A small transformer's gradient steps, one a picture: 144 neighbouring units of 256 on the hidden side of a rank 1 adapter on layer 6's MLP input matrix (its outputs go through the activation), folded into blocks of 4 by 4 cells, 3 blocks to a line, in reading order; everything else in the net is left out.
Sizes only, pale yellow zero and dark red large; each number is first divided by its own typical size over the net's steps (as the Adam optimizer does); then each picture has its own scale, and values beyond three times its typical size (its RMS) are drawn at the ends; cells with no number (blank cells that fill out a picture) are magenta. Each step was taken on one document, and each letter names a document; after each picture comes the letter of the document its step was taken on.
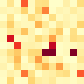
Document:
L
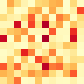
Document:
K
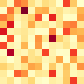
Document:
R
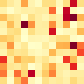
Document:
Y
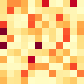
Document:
R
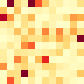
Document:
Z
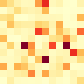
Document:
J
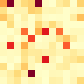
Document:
J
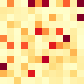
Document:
J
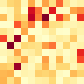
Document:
K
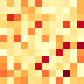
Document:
Y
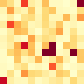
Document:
L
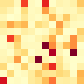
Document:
L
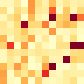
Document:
Y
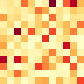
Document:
Y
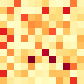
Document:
R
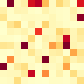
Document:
J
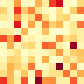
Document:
K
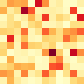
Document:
Z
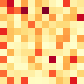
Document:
R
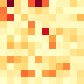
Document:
Z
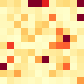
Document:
J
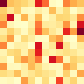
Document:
R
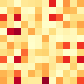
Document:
Y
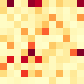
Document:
J
